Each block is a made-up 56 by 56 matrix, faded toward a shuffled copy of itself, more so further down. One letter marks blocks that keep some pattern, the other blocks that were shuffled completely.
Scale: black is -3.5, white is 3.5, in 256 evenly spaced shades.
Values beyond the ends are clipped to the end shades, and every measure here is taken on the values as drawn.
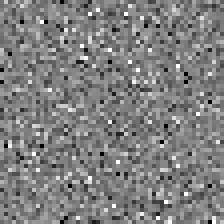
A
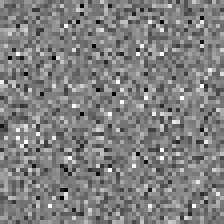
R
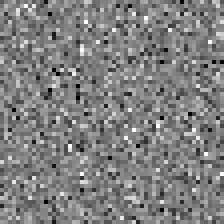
A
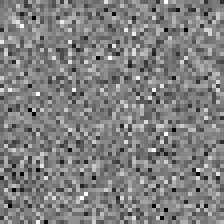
R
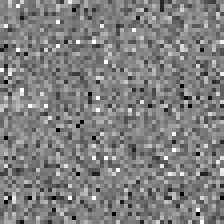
R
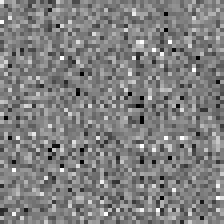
R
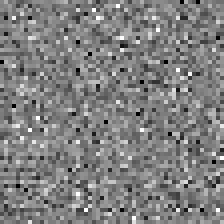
R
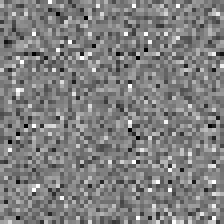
R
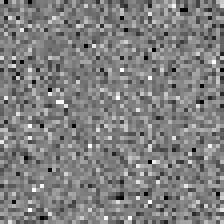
R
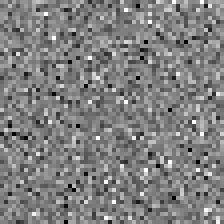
A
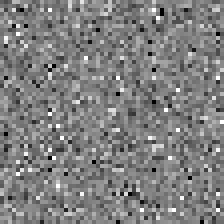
R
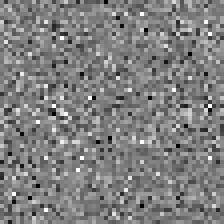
R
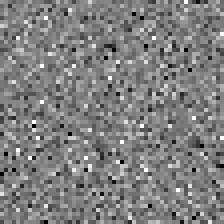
A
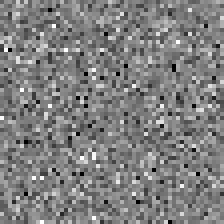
A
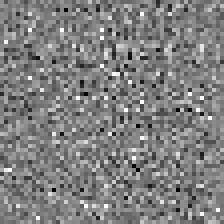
R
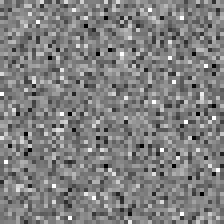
A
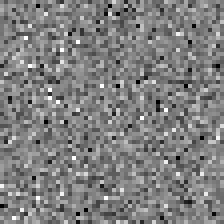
A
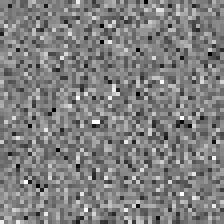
R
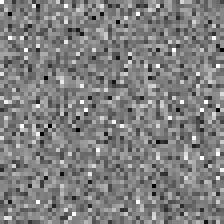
A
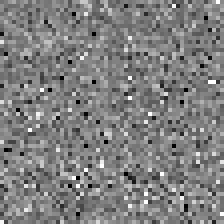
R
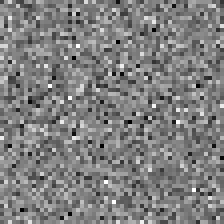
A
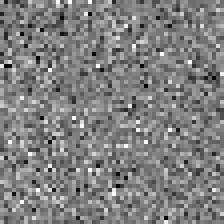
R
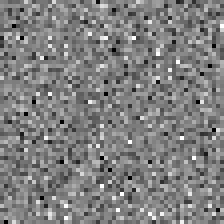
A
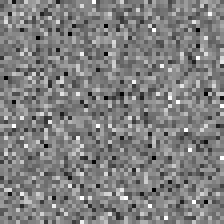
A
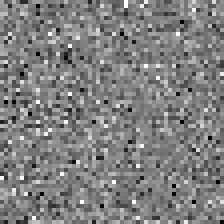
R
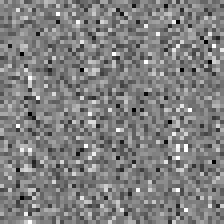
R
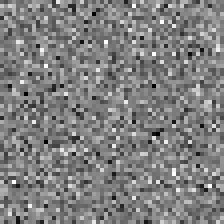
R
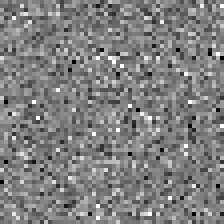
R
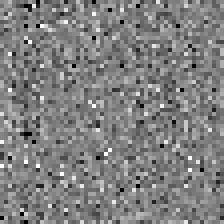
R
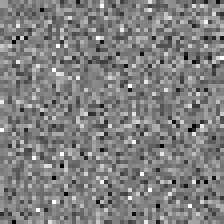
R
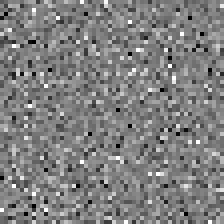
R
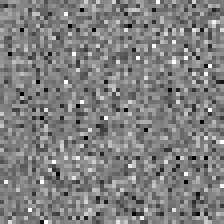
R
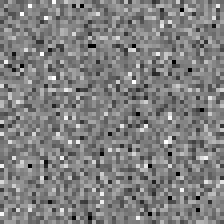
A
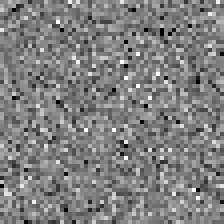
A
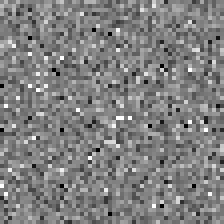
A
